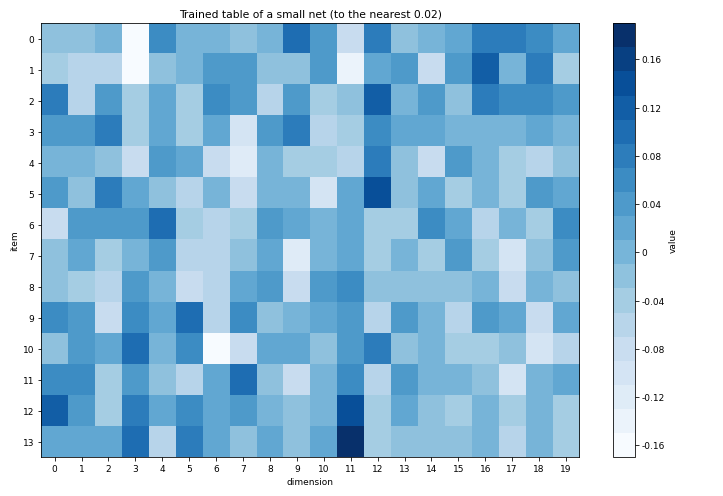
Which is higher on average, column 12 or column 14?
column 12
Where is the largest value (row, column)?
13 11
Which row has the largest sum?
2
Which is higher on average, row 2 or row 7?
row 2
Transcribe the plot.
Title: Trained table of a small net (to the nearest 0.02)
x-axis: dimension, ticks 0 1 2 3 4 5 6 7 8 9 10 11 12 13 14 15 16 17 18 19
y-axis: item, ticks 0 1 2 3 4 5 6 7 8 9 10 11 12 13 (0 at the top)
Colour bar: value, ticks -0.16 -0.12 -0.08 -0.04 0 0.04 0.08 0.12 0.16
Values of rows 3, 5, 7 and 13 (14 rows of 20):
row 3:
0.04 0.04 0.08 -0.04 0.02 -0.04 0.02 -0.1 0.04 0.08 -0.06 -0.04 0.06 0.02 0.02 0 0 0 0.02 0
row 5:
0.04 -0.02 0.08 0.02 -0.02 -0.06 0 -0.08 0 0 -0.1 0.02 0.14 -0.02 0.02 -0.04 0 -0.04 0.04 0.02
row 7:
-0.02 0.02 -0.04 0 0.04 -0.06 -0.06 -0.02 0.02 -0.12 0 0.02 -0.04 0 -0.04 0.04 -0.04 -0.1 -0.02 0.04
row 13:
0.02 0.02 0.02 0.1 -0.06 0.08 0.02 -0.02 0.02 -0.02 0.02 0.18 -0.04 -0.02 -0.02 -0.02 0 -0.06 0 -0.04
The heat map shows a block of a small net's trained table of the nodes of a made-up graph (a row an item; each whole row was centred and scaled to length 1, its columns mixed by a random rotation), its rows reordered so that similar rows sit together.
